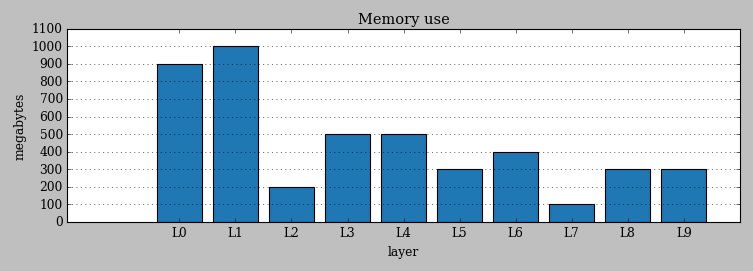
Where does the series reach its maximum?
L1
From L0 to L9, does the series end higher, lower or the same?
lower
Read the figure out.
Title: Memory use
x-axis: layer, ticks L0 L1 L2 L3 L4 L5 L6 L7 L8 L9
y-axis: megabytes, ticks 0 100 200 300 400 500 600 700 800 900 1000 1100
Values:
900 1000 200 500 500 300 400 100 300 300
